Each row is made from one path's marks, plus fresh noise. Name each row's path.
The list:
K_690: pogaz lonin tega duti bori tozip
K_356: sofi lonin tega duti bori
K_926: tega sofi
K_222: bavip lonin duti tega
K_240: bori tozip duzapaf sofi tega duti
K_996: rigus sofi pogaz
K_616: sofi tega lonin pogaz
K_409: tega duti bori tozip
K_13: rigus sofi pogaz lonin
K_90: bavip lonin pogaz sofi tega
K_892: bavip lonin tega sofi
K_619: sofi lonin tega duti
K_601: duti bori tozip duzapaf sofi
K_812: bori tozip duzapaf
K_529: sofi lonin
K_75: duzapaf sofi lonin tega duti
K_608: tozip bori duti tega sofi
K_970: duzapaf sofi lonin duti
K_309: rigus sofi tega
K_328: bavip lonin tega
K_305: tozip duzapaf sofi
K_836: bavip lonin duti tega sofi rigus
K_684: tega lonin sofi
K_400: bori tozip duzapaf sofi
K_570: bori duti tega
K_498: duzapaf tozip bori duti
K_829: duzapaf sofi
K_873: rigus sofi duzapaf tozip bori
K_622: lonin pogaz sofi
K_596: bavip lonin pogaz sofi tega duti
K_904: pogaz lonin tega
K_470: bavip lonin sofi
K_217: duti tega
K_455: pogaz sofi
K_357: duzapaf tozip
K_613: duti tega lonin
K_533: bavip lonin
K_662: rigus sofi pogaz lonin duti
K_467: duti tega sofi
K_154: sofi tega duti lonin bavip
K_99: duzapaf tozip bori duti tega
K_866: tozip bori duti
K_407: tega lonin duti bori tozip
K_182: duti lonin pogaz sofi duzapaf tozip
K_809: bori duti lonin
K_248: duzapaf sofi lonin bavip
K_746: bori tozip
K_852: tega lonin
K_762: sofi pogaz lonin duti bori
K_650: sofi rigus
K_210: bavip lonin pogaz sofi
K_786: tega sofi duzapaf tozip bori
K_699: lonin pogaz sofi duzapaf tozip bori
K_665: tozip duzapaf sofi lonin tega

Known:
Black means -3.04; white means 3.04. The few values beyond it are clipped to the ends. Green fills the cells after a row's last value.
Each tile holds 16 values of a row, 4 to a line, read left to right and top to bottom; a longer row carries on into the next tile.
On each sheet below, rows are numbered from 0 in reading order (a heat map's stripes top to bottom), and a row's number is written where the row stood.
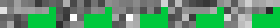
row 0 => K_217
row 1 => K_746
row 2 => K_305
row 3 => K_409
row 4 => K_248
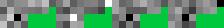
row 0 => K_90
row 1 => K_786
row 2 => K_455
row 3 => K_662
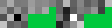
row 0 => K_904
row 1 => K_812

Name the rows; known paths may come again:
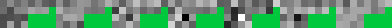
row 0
K_809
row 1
K_926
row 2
K_470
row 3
K_90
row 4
K_812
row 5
K_613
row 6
K_75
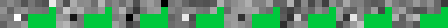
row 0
K_240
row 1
K_154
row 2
K_662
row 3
K_608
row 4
K_328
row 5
K_746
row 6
K_357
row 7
K_650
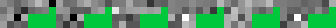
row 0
K_13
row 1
K_455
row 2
K_217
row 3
K_305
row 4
K_892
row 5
K_601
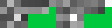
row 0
K_409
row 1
K_786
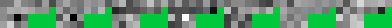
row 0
K_222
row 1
K_904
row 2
K_699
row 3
K_873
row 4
K_570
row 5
K_970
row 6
K_248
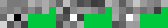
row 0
K_616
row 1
K_99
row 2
K_829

